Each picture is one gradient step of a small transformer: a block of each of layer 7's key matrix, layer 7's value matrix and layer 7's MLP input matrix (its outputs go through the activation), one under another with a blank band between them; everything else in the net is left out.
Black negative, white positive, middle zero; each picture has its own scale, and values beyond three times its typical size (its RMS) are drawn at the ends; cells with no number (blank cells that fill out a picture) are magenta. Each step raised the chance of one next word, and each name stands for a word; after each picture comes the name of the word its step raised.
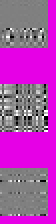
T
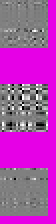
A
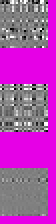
A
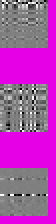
A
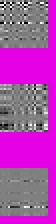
A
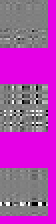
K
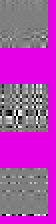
T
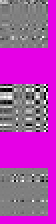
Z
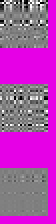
Z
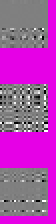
K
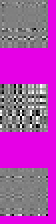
T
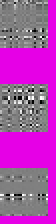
Z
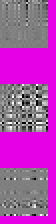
K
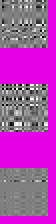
A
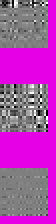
T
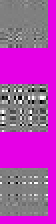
Z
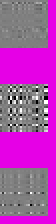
Z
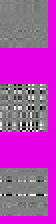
A
